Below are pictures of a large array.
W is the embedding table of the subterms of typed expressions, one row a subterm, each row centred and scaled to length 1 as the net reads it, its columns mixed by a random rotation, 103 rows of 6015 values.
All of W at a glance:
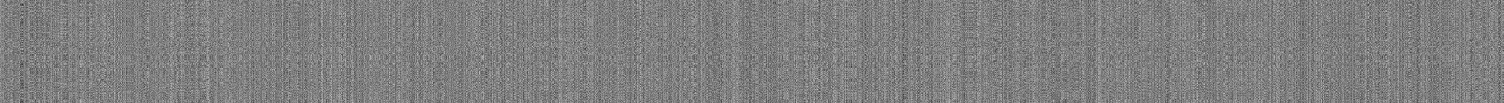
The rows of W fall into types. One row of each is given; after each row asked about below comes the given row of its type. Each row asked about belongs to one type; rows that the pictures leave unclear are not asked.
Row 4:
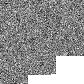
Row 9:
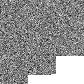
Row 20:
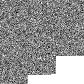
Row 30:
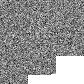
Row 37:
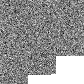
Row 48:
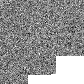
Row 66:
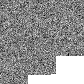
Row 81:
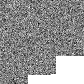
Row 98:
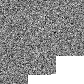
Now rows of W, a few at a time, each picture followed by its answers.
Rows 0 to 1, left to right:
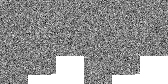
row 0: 30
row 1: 48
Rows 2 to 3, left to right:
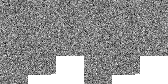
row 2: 37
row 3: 37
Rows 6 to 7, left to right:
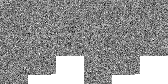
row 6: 48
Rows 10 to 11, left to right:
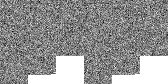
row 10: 48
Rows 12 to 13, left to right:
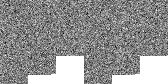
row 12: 37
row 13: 98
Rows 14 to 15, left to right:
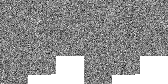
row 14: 20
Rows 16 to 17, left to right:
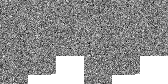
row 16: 9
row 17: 37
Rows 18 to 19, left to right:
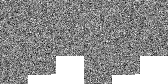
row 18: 20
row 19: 4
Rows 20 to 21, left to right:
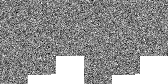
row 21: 30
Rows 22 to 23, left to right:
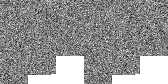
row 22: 4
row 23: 98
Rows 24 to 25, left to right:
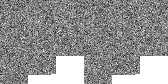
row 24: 98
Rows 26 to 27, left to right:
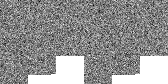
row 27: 37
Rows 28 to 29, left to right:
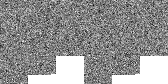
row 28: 4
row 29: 37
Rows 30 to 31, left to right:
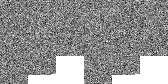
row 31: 4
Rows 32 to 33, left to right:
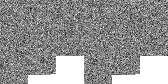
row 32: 48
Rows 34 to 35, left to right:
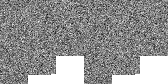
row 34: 98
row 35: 98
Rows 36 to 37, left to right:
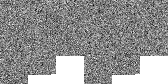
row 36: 4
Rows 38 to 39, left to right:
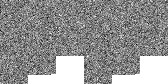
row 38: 9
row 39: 9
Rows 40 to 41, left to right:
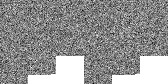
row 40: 20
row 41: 30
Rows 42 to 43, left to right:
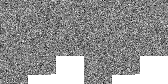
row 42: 4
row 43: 9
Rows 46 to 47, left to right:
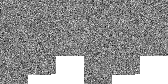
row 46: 9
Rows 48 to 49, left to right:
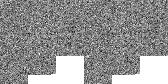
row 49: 48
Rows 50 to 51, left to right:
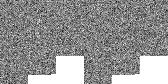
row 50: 30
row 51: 20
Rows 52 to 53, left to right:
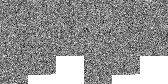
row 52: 37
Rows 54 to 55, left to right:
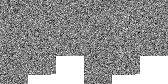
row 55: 98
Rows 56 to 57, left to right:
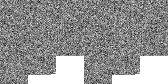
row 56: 48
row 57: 48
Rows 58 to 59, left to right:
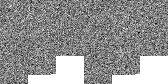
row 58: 81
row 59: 98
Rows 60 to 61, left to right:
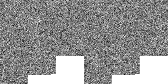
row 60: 81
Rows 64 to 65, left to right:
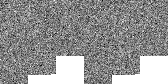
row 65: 98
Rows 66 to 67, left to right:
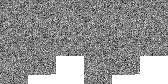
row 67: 66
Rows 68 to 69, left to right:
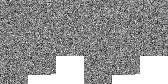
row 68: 30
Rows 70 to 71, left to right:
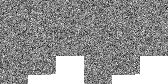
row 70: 20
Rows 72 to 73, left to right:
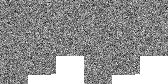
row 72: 30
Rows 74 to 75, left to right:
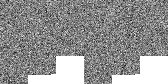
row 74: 81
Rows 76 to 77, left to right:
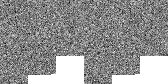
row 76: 37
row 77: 81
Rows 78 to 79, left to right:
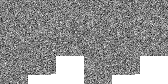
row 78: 30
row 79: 66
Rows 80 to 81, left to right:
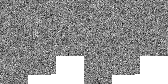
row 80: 66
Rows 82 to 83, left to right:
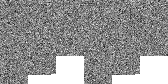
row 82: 30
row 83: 4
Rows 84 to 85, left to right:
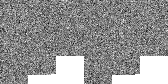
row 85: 30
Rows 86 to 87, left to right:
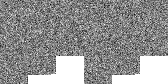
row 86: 4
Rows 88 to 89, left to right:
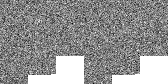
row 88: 98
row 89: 30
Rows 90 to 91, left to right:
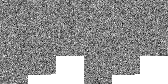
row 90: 37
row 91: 81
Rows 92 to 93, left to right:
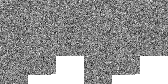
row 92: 48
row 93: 20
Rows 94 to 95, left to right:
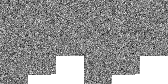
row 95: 20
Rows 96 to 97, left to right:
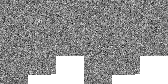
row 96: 98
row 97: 48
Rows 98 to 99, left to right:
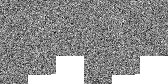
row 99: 81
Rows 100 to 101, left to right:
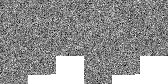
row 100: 66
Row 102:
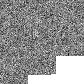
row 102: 66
